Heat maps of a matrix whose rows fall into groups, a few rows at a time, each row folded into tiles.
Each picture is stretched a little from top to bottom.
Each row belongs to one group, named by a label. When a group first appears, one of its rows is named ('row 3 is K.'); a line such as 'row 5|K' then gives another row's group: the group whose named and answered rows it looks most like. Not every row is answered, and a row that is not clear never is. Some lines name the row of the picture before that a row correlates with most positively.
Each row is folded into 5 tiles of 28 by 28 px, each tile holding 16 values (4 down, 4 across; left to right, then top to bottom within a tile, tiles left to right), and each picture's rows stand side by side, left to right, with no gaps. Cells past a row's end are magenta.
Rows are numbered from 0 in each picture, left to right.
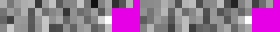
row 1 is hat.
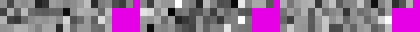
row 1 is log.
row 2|hat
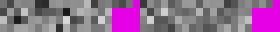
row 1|hat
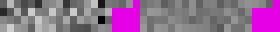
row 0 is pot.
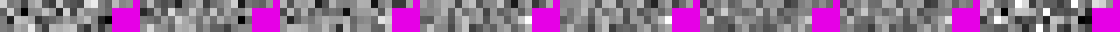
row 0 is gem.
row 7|gem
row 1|pot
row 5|hat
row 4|hat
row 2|hat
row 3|hat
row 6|hat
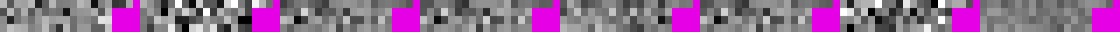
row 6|log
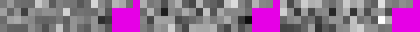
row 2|log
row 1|gem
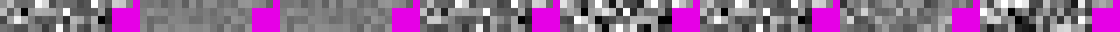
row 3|gem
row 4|gem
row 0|gem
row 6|hat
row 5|gem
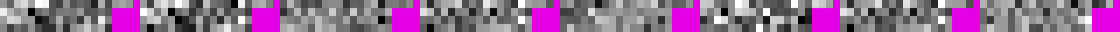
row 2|pot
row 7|hat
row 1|log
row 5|gem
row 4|pot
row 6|log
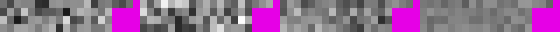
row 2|pot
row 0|hat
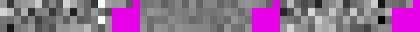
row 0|log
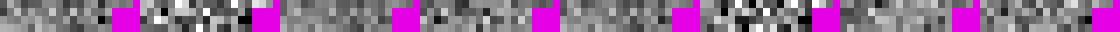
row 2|pot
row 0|pot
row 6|pot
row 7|gem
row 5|gem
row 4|pot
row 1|gem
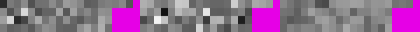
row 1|gem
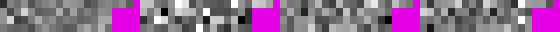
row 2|gem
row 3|log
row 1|gem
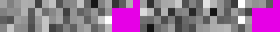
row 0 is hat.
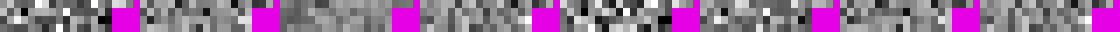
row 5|gem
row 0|gem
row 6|hat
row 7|hat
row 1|hat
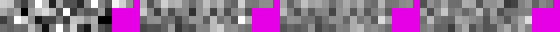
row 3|hat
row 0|gem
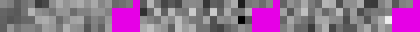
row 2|hat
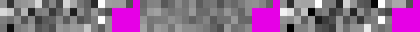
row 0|log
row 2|log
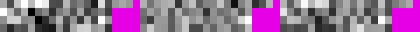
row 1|hat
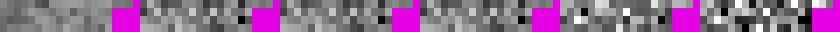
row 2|pot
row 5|gem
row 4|gem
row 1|pot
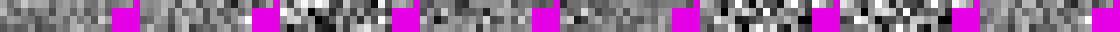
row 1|hat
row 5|gem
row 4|hat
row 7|hat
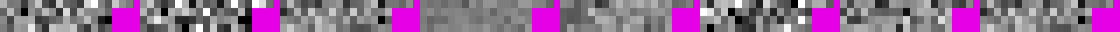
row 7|pot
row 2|pot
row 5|log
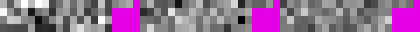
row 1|pot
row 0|log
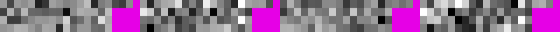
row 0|hat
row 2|pot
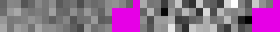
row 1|gem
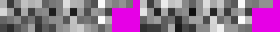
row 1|log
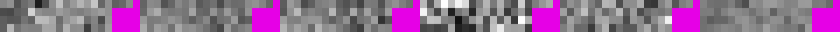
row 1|pot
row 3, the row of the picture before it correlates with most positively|1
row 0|pot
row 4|hat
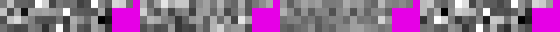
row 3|gem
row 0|gem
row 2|log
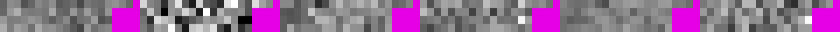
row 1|gem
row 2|pot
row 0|pot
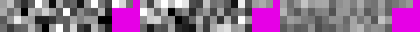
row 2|log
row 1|log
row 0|gem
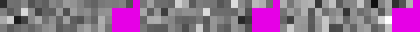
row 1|gem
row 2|hat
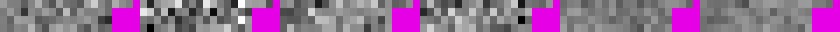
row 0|gem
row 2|pot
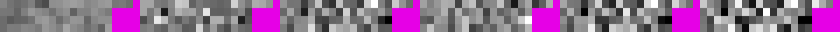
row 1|gem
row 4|gem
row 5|gem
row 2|gem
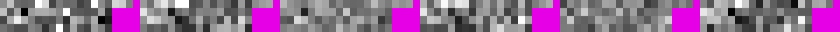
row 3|log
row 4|hat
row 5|log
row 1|log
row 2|gem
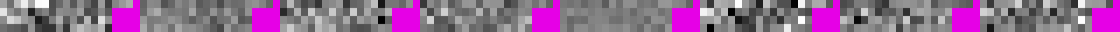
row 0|log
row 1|pot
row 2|pot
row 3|hat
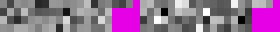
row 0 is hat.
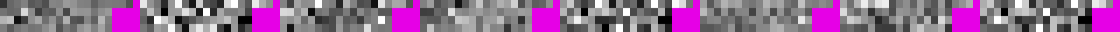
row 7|gem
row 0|hat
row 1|gem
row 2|log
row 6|log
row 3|pot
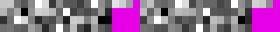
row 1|gem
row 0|gem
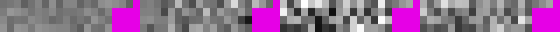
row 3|log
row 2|log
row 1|gem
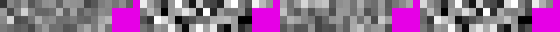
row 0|hat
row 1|gem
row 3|gem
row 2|log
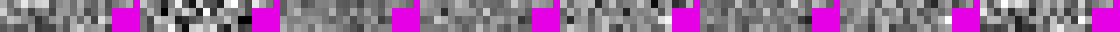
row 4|hat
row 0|log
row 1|gem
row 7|log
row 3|gem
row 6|hat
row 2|pot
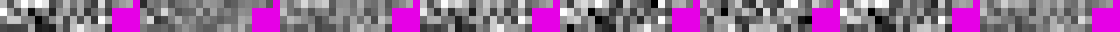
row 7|log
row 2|log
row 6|log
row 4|log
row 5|gem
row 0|log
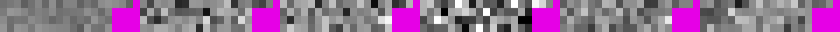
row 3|gem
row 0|pot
